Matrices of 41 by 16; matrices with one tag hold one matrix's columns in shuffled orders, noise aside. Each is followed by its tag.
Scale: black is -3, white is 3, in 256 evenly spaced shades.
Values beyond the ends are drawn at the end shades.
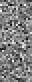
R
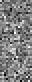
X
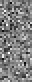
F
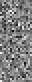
F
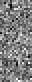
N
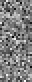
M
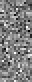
F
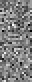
F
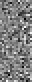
X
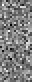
R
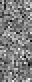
N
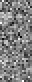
M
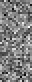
X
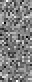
M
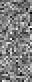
X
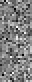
X
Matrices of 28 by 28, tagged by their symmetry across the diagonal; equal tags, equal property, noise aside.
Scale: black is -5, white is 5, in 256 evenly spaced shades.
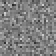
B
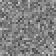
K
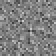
B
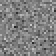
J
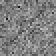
K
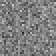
J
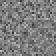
K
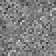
K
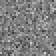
B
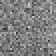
B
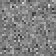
J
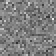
J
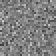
J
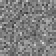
K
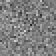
B
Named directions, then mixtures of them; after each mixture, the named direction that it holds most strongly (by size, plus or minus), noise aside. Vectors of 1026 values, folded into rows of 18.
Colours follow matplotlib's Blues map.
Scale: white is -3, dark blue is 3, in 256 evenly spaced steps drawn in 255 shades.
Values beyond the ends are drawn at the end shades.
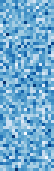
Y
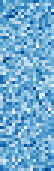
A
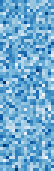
Y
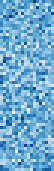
A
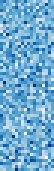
Y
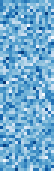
A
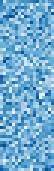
A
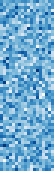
A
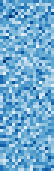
A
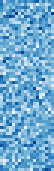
A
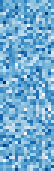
Y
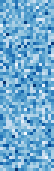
Y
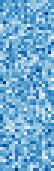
Y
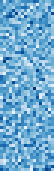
A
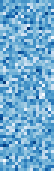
A
